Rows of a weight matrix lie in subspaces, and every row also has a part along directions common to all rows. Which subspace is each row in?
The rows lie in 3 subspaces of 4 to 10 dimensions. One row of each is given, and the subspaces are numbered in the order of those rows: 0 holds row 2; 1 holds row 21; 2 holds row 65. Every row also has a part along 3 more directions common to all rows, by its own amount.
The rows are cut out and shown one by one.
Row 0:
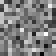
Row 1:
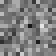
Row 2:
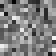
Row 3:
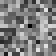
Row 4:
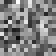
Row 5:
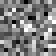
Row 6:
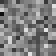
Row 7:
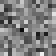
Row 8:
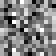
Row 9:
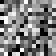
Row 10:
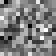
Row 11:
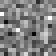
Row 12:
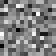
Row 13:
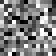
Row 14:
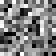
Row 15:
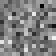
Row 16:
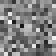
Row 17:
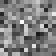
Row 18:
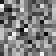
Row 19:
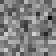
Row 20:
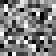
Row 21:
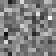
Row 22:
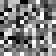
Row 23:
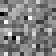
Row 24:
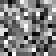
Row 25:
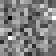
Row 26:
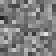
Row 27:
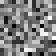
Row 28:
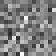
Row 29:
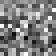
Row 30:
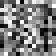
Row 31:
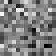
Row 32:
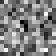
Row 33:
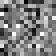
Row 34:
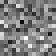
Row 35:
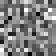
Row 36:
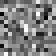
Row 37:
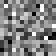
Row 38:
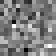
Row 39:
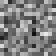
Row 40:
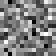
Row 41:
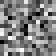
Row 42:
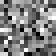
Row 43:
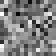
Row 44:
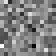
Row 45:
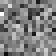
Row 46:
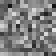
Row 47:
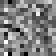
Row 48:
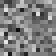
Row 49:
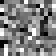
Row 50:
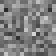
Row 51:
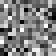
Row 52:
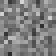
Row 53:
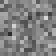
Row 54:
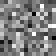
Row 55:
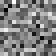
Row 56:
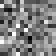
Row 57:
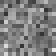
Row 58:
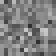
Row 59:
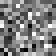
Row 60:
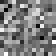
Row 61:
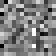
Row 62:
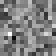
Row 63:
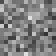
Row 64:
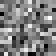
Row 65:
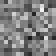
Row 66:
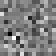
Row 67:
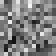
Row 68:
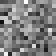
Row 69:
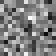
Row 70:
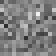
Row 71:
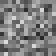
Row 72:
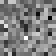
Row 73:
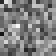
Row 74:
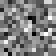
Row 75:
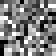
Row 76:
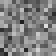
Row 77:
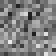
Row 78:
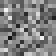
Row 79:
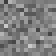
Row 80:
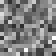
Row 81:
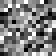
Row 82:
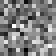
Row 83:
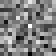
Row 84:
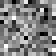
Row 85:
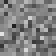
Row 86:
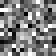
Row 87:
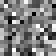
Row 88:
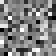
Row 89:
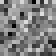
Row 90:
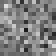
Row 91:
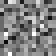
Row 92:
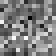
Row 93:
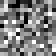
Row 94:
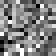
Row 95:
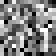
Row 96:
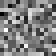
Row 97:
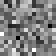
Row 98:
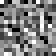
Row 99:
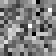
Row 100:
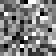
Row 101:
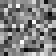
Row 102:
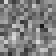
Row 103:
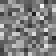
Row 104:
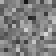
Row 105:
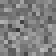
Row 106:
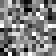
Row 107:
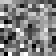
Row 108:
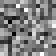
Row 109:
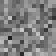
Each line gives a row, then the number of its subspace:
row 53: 0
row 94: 2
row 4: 0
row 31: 1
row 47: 1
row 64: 0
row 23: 0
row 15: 2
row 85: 1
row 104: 1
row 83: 0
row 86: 2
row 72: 1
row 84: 0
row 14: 0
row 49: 2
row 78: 2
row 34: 1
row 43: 0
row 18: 2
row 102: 1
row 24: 1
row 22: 1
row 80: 0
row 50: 0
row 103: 2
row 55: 0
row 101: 0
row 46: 0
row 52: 1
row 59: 0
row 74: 1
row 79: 1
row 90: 2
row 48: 1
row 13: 0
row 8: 2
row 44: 1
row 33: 2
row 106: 2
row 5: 1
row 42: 2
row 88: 2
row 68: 0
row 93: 0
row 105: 1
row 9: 0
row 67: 0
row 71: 2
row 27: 0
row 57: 0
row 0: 2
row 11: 1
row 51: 2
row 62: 0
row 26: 0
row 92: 1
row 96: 0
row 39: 1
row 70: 1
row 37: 2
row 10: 0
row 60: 0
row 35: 2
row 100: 0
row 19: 1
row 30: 2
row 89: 0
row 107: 1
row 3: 0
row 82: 1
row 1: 0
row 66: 0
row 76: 2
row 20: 1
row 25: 2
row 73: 2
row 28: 0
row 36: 1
